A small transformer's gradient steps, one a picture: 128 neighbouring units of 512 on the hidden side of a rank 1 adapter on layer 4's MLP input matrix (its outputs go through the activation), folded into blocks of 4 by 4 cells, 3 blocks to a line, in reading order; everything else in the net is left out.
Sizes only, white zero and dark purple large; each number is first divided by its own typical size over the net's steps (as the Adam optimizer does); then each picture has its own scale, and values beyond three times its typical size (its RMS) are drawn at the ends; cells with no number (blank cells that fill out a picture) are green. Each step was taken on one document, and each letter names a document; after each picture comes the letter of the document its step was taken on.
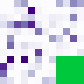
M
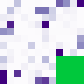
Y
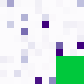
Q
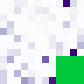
Y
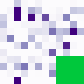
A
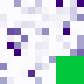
M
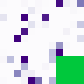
Q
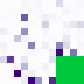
Q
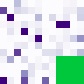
M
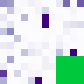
Y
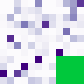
M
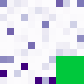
Y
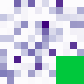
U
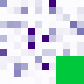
U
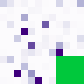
Q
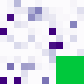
A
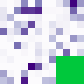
M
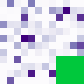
U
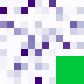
U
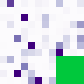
Q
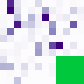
A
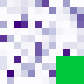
U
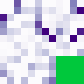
M
